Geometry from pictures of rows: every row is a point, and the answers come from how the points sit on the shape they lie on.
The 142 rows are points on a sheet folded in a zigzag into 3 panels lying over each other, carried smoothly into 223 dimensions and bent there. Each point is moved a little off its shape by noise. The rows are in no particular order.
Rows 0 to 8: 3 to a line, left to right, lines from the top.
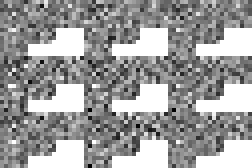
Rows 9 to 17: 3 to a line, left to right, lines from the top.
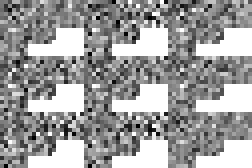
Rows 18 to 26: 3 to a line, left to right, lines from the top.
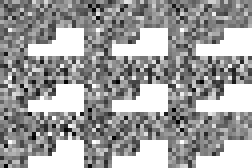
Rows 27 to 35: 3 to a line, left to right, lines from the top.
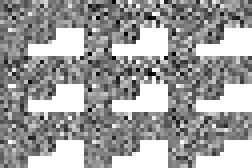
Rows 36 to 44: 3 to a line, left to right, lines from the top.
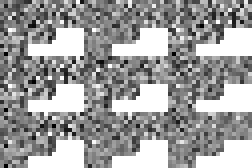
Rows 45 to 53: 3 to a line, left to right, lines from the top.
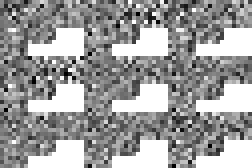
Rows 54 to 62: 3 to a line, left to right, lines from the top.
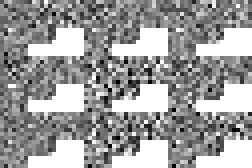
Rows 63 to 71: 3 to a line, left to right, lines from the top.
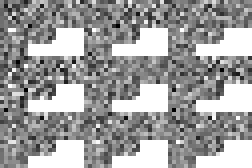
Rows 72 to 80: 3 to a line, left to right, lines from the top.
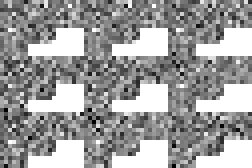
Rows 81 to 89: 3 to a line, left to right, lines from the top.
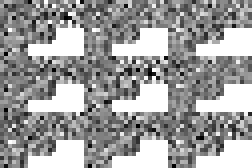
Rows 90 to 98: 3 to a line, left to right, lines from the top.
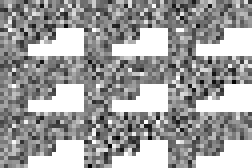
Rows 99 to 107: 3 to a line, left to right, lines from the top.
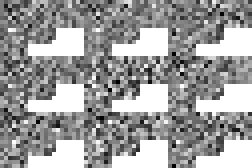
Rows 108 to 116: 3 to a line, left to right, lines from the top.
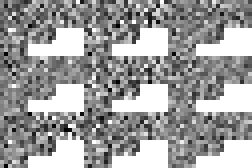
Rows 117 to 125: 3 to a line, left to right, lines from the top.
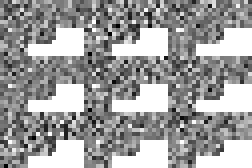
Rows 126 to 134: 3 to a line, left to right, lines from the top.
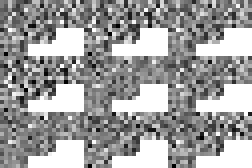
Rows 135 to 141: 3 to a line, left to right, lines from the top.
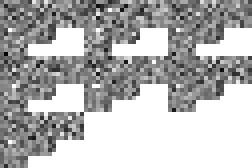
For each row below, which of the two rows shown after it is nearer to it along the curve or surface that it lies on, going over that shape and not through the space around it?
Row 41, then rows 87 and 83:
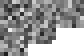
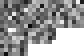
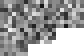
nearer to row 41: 87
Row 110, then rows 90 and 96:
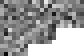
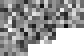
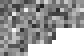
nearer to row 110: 90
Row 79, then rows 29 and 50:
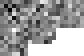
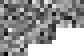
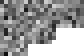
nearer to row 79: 29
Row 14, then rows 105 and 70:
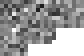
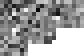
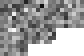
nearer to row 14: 70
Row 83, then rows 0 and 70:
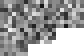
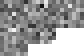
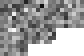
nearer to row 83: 0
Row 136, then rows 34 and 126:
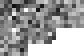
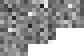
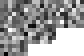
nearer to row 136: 126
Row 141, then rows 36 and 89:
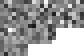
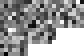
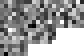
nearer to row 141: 89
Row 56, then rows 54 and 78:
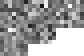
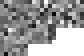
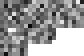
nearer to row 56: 54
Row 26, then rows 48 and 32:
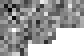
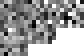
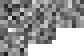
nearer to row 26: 32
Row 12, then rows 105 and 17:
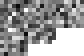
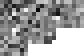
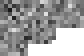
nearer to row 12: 105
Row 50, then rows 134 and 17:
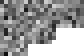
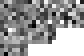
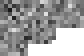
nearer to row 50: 134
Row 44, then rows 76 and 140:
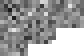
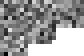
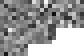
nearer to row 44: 76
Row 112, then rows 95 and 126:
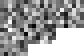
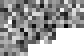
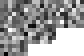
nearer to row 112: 95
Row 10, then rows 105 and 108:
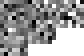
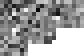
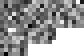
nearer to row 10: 108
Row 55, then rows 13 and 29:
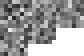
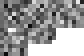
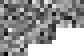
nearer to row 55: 13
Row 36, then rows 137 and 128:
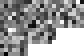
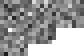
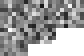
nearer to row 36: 137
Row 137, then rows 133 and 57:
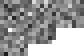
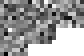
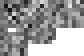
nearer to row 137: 133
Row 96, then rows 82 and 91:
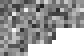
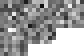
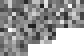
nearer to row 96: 82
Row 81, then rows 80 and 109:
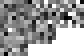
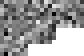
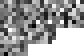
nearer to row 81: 109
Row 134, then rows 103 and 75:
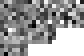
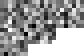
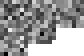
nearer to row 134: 103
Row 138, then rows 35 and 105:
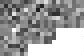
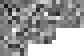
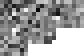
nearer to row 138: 35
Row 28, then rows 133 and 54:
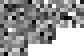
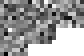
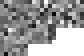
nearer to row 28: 133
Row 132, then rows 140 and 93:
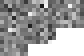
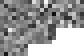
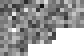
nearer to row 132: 140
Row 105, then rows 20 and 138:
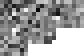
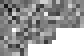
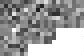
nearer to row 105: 20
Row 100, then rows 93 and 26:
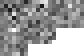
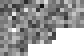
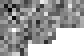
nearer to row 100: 93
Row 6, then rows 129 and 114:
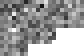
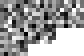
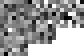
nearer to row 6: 129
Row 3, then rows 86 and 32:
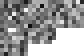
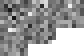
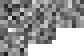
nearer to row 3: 32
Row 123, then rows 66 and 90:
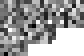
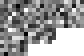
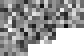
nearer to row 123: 90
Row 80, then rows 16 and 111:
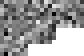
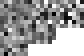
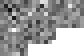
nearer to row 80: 16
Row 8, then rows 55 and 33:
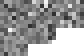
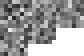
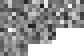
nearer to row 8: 33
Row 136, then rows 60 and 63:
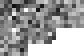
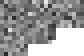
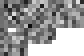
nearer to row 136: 63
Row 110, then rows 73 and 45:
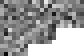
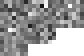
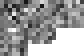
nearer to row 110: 73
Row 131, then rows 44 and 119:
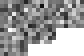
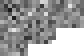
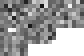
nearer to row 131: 119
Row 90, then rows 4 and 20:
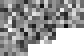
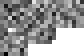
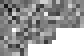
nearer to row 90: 20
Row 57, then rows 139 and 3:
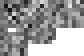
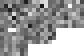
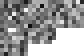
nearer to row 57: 3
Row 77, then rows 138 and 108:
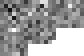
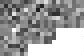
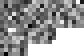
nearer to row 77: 138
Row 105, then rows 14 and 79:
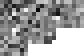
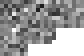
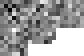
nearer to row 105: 79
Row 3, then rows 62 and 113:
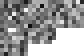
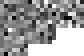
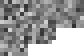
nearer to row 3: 113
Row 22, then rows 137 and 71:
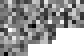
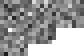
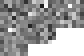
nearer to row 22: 71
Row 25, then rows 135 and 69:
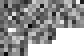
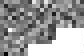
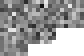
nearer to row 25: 135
